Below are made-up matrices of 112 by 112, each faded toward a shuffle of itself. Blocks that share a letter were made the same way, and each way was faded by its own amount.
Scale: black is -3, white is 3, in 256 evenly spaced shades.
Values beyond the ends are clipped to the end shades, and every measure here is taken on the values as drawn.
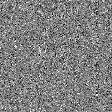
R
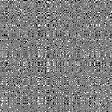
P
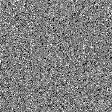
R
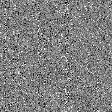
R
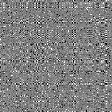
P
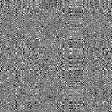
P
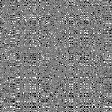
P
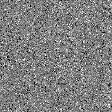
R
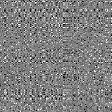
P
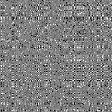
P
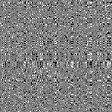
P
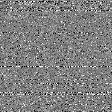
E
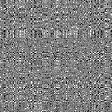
P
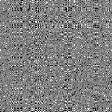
P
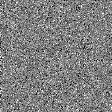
R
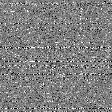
E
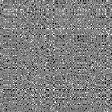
P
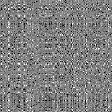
P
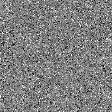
R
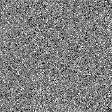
R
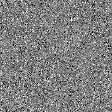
R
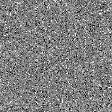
R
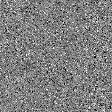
R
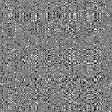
P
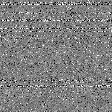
E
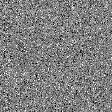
R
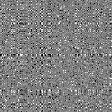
P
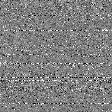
E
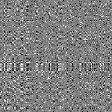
P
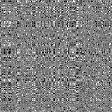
P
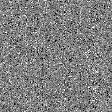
R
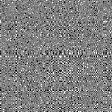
P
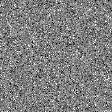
R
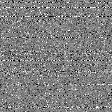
E
